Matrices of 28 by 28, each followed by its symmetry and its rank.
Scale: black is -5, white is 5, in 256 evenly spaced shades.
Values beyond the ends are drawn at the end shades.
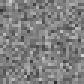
antisymmetric, full rank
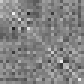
symmetric, rank five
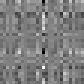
neither, rank two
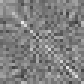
symmetric, rank five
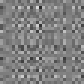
neither, rank two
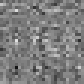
neither, rank five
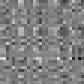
neither, rank three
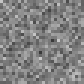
symmetric, full rank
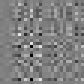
neither, rank two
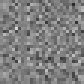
neither, rank five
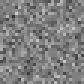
antisymmetric, full rank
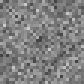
symmetric, full rank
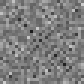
symmetric, full rank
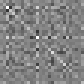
symmetric, rank five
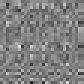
neither, rank three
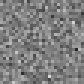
antisymmetric, full rank
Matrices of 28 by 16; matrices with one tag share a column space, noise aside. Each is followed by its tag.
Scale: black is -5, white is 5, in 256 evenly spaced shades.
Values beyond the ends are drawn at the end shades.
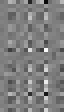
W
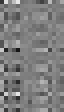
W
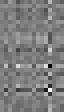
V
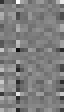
W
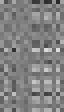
W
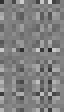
W
